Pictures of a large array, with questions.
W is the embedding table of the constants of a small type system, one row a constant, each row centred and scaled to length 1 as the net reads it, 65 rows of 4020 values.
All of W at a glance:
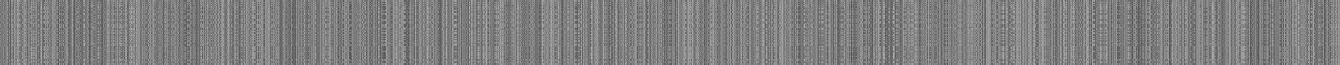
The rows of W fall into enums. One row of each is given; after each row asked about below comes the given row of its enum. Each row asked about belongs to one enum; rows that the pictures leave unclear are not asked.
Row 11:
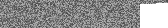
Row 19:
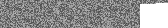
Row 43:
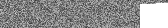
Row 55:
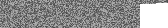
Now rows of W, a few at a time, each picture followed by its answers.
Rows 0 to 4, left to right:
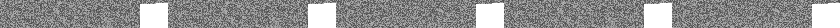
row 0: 19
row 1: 19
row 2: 55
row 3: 19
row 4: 55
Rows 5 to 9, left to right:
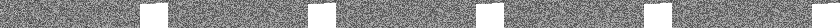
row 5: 43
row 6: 55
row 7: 55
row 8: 11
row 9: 55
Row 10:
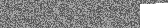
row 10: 19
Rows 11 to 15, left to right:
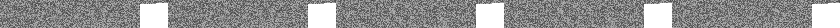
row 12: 11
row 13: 19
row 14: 19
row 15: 55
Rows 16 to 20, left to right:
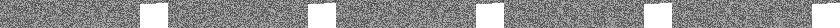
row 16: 11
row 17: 55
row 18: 11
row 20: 19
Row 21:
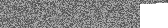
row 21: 11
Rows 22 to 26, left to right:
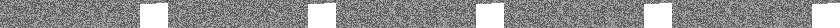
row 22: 11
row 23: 55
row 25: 19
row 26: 19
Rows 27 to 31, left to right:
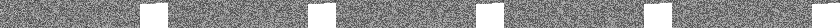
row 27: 43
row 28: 11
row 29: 11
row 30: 19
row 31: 55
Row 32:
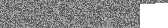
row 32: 19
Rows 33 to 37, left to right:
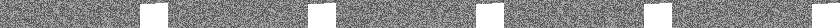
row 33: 19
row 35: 11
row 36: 19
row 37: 55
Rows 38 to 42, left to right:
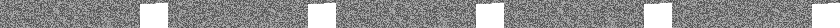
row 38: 19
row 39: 55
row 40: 19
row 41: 19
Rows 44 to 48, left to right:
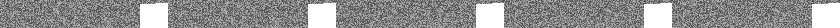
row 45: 19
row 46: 11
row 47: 55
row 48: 55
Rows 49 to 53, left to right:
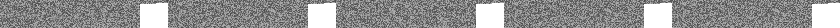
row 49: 11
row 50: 55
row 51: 19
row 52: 55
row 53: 55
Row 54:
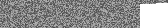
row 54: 55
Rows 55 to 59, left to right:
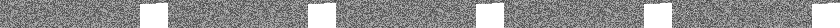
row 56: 11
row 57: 55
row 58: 55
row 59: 43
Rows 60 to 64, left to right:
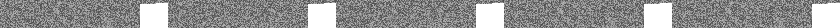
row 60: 19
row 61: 55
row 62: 11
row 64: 19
